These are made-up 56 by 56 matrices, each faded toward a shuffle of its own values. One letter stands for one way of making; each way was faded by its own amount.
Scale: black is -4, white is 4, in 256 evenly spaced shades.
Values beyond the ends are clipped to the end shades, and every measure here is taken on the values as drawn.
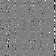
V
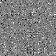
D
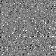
D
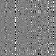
V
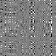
V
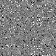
D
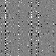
V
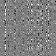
V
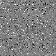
D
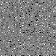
D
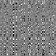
V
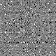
D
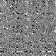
D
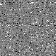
D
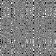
V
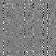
V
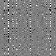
V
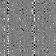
V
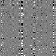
V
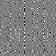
V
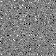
D
